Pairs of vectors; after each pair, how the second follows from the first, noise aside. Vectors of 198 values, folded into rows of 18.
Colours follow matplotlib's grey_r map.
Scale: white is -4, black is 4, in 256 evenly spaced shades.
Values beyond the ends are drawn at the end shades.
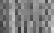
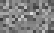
shuffled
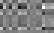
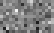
shuffled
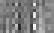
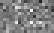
shuffled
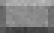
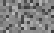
shuffled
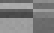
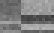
reversed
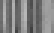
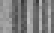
reversed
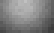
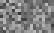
shuffled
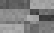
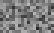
shuffled
